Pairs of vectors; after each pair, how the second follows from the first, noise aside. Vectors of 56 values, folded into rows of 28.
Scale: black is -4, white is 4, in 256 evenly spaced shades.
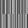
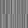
shrunk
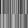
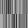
wrapped around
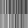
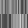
wrapped around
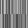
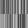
wrapped around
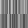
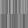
shrunk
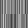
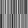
wrapped around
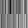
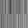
shrunk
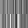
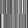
wrapped around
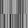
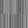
shrunk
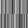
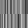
wrapped around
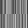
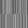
shrunk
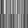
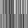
wrapped around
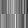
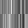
wrapped around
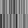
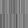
shrunk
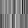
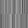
shrunk
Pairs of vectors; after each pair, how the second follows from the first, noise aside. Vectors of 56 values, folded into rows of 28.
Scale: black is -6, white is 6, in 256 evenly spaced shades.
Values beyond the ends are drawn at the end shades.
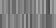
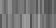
sign-scrambled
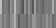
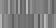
shuffled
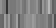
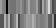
scaled up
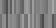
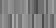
shuffled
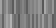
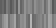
shuffled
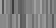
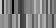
scaled up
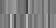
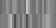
sign-scrambled
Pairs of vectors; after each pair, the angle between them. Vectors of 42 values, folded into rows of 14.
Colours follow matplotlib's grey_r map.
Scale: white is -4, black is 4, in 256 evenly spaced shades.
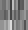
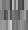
nearly parallel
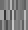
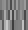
nearly opposite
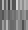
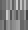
partly aligned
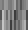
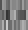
orthogonal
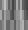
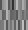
partly aligned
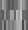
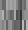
nearly opposite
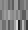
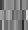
orthogonal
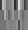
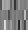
partly aligned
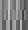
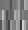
partly opposed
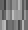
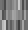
nearly parallel
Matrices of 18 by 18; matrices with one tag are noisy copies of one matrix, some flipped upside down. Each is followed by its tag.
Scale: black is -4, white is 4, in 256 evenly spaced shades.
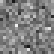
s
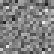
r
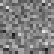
r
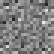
r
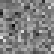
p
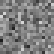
p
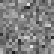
s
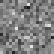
s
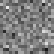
r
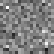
r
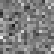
p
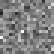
p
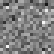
r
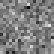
s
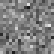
s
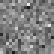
s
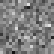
s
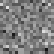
r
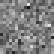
s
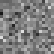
p
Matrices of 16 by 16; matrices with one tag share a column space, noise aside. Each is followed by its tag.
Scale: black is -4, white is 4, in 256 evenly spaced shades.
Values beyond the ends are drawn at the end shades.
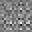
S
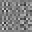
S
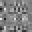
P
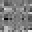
P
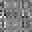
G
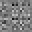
S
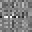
G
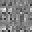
P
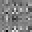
P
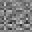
S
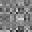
P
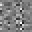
S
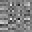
S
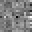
G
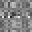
G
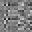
S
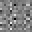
S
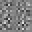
S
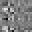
P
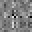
G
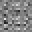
S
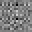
S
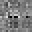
G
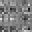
P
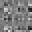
P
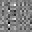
S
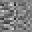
S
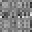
G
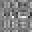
G
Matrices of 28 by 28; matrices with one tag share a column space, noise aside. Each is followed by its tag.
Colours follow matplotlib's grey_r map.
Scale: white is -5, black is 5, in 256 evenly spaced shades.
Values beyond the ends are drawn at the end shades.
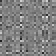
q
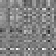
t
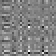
q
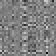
q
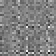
q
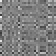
q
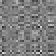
q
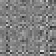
q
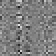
q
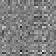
q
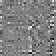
q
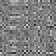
q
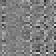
q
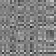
q
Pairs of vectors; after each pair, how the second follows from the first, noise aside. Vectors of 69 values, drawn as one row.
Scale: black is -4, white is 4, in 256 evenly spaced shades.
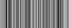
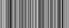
reversed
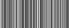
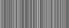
shrunk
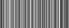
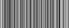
negated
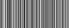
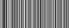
negated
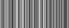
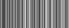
reversed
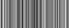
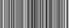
reversed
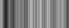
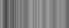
shrunk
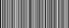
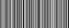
reversed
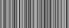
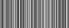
negated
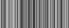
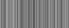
shrunk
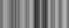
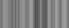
shrunk
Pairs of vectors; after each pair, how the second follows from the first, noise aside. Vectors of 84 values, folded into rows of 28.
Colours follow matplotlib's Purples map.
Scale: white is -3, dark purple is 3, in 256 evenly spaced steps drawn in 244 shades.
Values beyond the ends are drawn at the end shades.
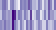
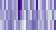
wrapped around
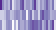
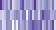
copied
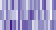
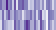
wrapped around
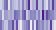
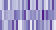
copied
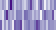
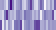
copied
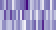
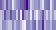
copied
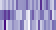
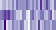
copied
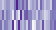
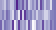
copied
